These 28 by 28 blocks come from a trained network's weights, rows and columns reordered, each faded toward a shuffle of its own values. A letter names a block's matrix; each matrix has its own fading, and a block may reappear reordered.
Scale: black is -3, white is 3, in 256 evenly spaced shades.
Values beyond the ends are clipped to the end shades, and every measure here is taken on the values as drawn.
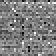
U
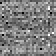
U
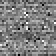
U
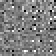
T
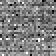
U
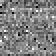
U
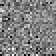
T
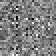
T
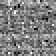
U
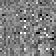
T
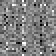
T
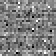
U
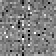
U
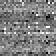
U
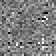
T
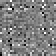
T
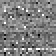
U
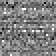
U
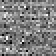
U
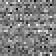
U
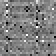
U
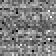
U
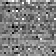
U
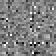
T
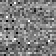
U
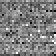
U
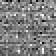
U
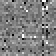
U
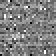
U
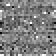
U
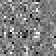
T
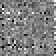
T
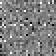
T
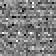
U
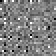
T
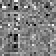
T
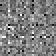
T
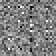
T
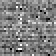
U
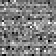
U
